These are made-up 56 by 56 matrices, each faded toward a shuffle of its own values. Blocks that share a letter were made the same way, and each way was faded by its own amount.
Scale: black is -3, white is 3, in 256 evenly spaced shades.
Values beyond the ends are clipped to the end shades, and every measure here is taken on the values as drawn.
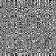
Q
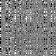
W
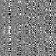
W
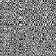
Q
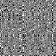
Q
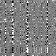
W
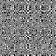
Q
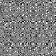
Q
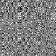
Q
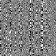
W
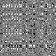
Q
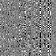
W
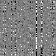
W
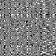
Q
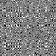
Q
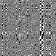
W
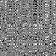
Q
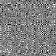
Q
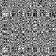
Q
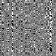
W
